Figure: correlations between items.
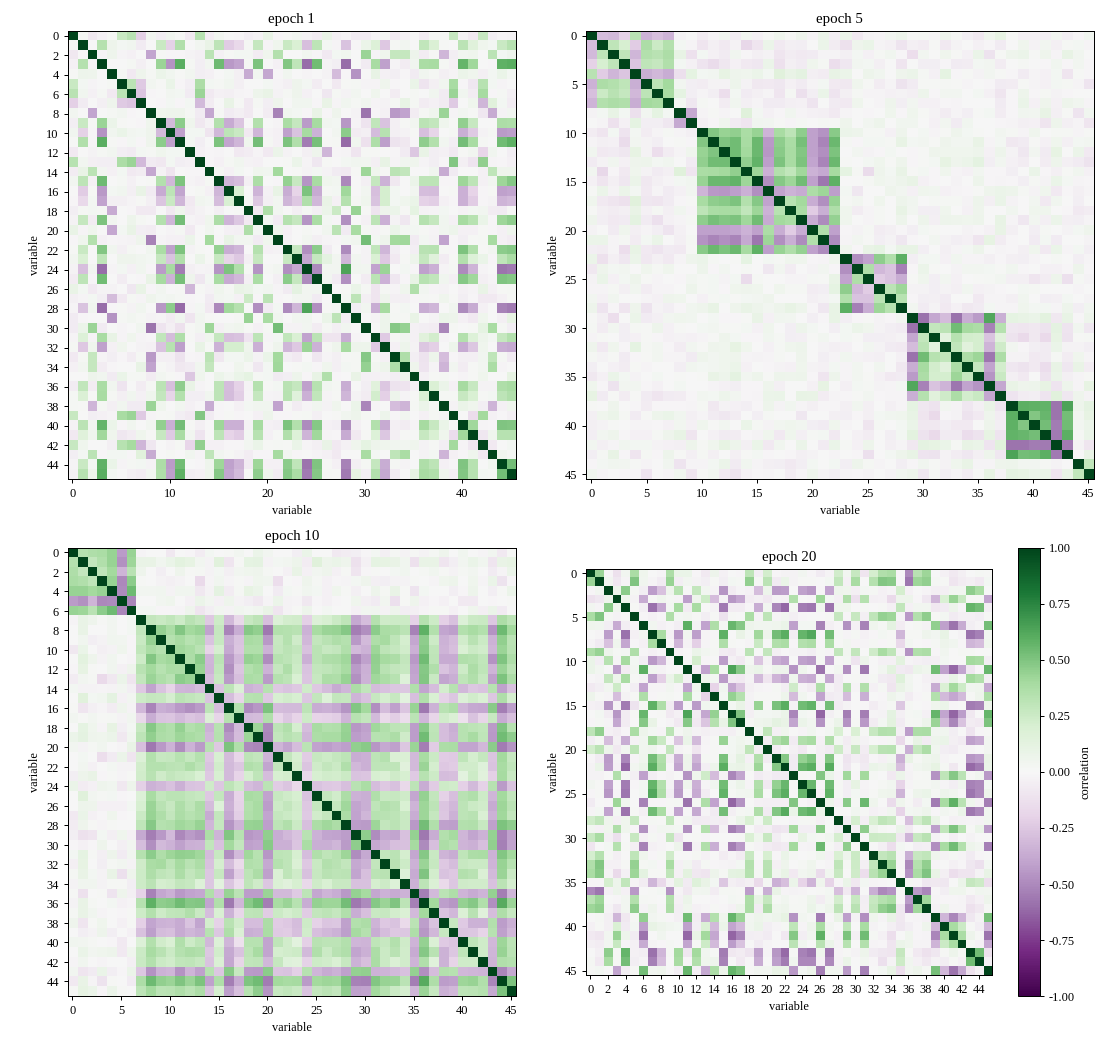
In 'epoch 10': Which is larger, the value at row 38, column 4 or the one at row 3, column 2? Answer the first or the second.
the second
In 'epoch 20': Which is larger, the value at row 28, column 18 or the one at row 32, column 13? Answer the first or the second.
the first
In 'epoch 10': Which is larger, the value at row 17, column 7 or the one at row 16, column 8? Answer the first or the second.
the first
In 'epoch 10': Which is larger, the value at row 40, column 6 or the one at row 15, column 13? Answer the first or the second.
the second
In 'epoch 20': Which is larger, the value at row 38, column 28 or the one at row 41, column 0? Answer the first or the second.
the first
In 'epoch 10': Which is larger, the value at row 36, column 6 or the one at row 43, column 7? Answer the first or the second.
the first
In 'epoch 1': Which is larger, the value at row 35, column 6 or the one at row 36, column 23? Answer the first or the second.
the second
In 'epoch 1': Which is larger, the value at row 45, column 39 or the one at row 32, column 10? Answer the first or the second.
the second
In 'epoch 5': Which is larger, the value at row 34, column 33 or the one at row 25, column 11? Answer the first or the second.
the first
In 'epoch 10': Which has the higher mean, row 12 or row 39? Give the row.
12
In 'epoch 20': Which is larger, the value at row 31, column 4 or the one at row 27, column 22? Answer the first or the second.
the second
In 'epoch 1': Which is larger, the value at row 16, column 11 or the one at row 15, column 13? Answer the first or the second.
the second
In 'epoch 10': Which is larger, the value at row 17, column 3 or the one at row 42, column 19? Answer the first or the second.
the second
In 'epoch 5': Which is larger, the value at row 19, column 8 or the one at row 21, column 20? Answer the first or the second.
the second
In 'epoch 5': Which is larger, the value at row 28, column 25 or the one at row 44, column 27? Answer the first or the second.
the second
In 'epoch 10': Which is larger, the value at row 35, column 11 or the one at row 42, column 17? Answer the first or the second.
the second
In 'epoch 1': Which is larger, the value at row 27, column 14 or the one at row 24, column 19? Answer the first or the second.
the first
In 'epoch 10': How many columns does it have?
46
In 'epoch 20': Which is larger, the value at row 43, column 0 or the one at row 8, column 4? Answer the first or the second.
the first
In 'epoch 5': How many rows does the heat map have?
46
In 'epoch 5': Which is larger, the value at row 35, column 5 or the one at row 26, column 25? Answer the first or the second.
the first
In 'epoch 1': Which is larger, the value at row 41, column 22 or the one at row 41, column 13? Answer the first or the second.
the first
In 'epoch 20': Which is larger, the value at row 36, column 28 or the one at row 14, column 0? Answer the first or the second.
the second
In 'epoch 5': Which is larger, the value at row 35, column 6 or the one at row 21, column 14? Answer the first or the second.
the first
